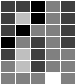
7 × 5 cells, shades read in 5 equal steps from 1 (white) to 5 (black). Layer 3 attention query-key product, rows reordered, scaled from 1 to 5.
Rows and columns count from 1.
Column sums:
27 21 28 19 25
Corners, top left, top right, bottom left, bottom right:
4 4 3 3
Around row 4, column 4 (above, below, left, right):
3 3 4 4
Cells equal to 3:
15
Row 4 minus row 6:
2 1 0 0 1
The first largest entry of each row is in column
3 3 2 1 1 3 1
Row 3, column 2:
5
